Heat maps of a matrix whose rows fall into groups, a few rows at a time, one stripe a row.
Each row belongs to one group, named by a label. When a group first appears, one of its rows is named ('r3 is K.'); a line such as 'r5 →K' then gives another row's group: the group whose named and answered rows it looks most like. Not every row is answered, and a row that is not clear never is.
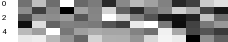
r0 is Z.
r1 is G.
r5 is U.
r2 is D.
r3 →Z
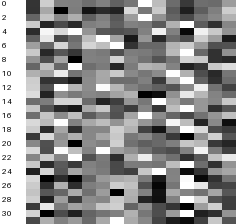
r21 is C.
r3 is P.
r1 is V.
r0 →Z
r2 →Z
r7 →P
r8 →G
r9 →Z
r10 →U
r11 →P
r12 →C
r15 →P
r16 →Z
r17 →U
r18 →G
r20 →G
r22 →Z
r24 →Z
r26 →G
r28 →G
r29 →D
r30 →P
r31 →D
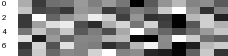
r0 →G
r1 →P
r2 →D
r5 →G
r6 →Z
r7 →D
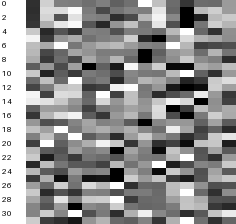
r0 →Z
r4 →P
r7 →G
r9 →V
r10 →P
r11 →Z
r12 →D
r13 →C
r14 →U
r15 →V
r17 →G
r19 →Z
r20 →D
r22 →P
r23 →V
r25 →V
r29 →G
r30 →Z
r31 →P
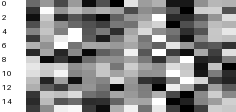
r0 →V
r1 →D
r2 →V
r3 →V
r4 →Z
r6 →U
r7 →V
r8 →P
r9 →U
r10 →U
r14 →V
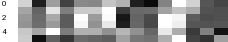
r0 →G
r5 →P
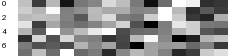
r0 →G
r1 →U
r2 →U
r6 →G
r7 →Z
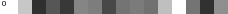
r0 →P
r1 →P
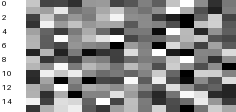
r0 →P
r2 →D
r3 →D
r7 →V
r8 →P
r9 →U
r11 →V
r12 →U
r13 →G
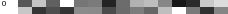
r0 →Z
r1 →P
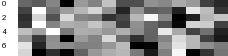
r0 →G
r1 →D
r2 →Z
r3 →D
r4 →U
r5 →G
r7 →P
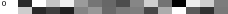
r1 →P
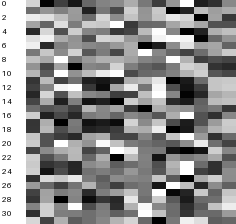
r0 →P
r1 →V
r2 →U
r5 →U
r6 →G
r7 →Z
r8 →U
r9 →G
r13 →Z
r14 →V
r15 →G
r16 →P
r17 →V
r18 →V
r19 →P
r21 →D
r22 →C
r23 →P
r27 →V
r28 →V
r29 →Z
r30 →Z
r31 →G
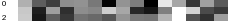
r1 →G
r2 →P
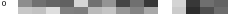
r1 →U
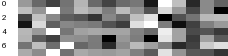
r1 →U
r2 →V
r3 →Z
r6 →Z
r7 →U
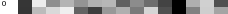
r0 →D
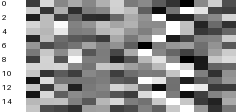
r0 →D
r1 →G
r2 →V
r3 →U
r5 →V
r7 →Z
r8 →Z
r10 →P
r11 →Z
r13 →Z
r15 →P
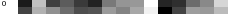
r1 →V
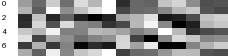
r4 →U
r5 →G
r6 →V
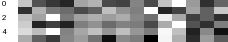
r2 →U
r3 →P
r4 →U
